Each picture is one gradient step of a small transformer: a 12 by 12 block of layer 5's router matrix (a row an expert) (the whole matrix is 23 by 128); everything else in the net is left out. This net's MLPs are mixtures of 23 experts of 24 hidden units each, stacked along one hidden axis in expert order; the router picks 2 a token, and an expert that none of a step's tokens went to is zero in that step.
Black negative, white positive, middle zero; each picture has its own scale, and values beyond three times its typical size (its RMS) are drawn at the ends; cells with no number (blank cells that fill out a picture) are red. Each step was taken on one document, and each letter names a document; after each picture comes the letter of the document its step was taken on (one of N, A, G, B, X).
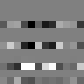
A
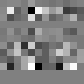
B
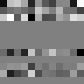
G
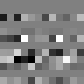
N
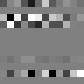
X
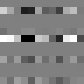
N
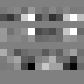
B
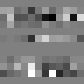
X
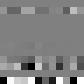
A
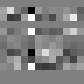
B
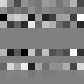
G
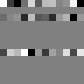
G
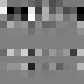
G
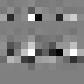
B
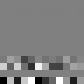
A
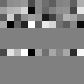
G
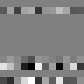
A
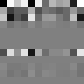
G
